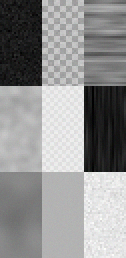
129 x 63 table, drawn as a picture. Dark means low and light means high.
The table splits into 3 rows of 3 panels. Panel 1,1: very low, fine-grained, faint in contrast. Panel 1,2: high, checkered. Panel 1,3: middling, streaked across. Panel 2,1: high, blotchy, faint in contrast. Panel 2,2: very high, checkered, faint in contrast. Panel 2,3: very low, streaked downward, faint in contrast. Panel 3,1: middling, smooth, faint in contrast. Panel 3,2: high, flat. Panel 3,3: very high, fine-grained, faint in contrast.
